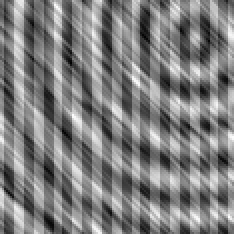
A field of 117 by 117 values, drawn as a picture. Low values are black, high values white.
Rings spread out from the top right. Overall the values sit about 50% of the way up the scale. There is no overall slope. Upright stripes repeat 12 times across the table.
